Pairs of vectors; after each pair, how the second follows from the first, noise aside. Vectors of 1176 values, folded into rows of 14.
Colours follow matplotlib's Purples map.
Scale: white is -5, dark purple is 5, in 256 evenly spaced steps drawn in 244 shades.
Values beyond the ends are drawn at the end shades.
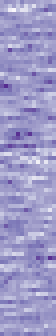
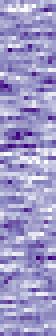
scaled up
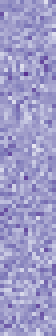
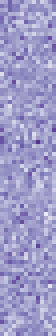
wrapped around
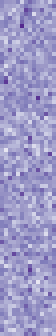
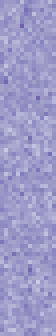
shrunk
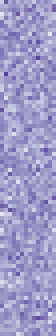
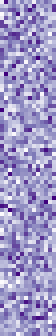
scaled up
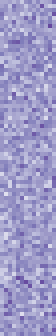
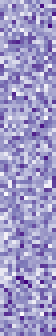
scaled up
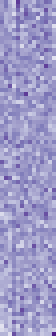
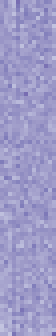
shrunk
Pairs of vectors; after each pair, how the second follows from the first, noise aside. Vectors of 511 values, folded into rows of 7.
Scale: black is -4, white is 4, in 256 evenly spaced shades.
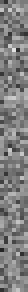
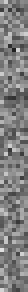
negated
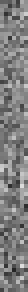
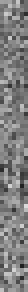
negated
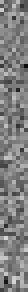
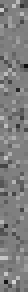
partly zeroed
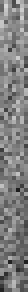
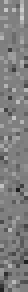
partly zeroed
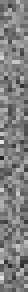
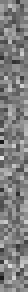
negated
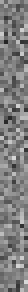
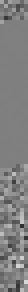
partly zeroed
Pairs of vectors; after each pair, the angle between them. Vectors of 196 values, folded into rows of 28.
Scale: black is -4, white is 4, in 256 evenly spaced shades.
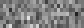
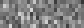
partly aligned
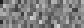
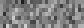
orthogonal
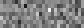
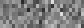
partly opposed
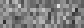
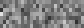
orthogonal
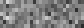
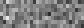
nearly parallel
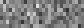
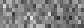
partly aligned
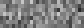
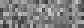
partly aligned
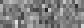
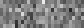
partly opposed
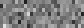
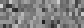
partly opposed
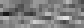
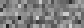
partly opposed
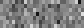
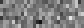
partly aligned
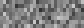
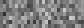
partly opposed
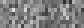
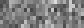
partly opposed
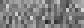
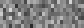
orthogonal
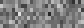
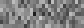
partly aligned
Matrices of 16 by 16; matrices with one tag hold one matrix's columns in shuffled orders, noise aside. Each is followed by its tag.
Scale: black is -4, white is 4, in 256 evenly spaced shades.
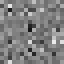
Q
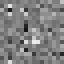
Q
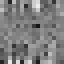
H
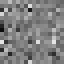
Q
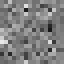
Q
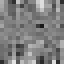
H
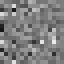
Q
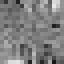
H
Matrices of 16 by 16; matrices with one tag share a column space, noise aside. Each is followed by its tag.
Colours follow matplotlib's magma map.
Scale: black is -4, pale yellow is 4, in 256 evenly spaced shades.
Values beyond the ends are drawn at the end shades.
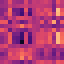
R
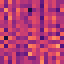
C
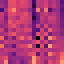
C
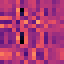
R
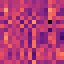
R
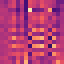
C
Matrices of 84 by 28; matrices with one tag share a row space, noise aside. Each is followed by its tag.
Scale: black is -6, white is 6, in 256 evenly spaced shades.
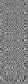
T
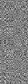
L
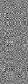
L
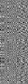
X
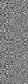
L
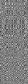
T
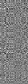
L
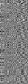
X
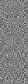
T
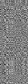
L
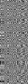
X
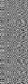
X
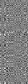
L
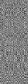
T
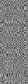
T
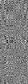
L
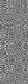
L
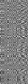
X
